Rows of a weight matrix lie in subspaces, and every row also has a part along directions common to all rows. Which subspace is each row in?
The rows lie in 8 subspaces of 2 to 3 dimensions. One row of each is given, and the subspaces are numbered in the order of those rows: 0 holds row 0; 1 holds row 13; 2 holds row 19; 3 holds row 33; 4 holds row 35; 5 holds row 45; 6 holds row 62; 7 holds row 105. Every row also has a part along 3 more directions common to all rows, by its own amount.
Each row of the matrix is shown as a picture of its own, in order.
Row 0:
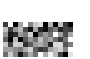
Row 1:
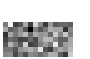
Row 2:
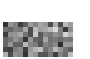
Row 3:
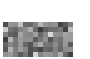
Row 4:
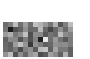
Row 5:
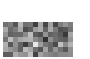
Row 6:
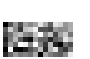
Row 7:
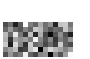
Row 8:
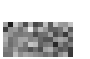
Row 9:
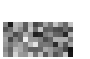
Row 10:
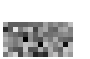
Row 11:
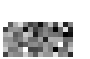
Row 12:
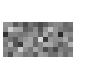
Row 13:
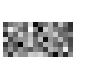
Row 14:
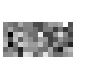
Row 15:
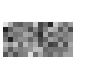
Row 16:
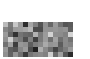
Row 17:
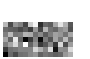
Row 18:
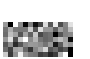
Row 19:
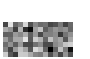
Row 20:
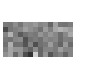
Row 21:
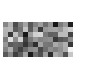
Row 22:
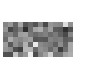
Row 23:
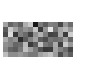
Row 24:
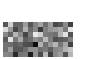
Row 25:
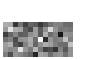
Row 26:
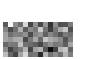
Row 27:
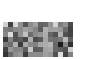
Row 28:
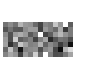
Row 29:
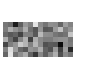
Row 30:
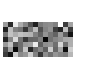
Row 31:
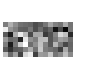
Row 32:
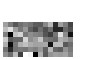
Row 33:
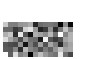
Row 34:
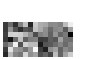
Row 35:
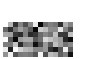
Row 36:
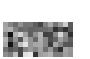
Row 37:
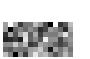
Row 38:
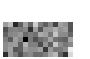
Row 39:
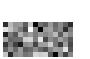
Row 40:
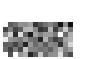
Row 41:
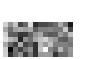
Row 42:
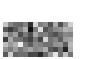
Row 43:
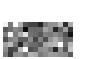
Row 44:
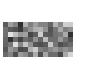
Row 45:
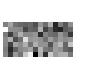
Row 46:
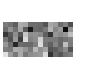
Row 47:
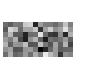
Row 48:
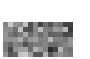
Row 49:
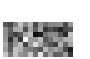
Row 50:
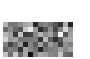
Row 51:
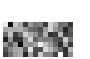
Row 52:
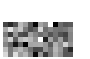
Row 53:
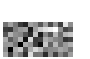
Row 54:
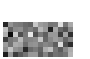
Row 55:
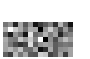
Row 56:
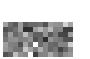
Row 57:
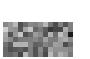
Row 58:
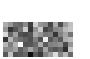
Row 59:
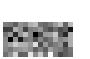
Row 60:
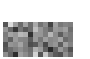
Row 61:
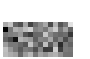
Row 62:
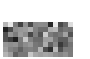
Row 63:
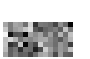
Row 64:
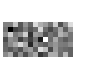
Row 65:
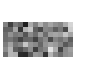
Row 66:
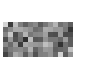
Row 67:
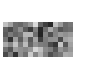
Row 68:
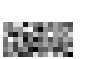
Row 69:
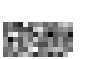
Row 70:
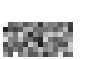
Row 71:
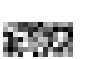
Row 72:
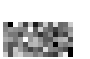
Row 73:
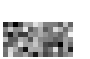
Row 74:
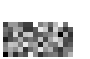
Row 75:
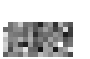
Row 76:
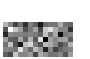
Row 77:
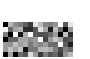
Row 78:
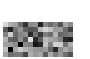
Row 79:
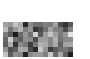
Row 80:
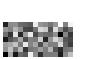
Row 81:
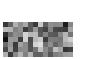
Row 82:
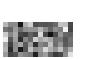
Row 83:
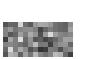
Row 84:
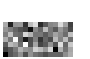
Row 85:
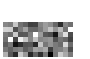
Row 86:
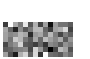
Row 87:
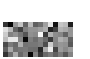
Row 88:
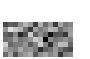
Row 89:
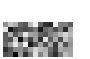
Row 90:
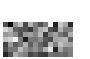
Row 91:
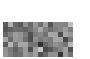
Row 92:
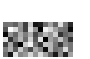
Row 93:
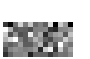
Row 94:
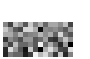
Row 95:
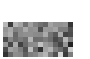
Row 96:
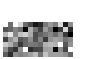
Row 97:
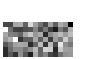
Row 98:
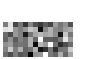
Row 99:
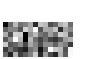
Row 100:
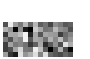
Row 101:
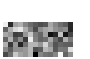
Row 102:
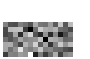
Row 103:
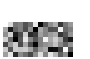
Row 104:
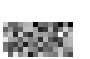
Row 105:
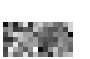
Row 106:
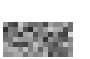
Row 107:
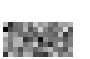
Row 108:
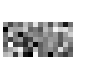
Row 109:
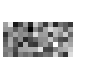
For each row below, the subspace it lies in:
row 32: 5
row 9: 0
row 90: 6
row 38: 0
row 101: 2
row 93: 6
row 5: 5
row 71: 5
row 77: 3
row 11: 4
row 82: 7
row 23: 3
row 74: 3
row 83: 7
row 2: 4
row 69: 7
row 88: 3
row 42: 1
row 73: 4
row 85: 0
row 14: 5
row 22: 5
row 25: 1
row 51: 2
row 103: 4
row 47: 3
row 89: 6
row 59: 0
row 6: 4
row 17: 6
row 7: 7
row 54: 3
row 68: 7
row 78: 4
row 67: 6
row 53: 4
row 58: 1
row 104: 3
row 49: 0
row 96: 4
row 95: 2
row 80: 3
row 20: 5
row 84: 6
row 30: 4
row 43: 4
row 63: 7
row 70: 3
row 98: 1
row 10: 2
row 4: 1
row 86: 2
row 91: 2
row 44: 7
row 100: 2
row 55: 1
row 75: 4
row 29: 4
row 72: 0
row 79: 7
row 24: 0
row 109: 0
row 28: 5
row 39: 1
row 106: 5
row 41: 7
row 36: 5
